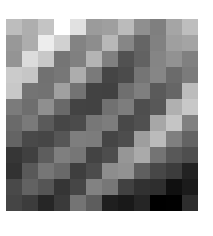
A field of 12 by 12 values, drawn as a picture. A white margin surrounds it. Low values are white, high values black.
There is an overall slope up to the bottom. The ninth with the lowest average is the top left. Streaks slant up to the right. The ninth with the highest average is the bottom right.
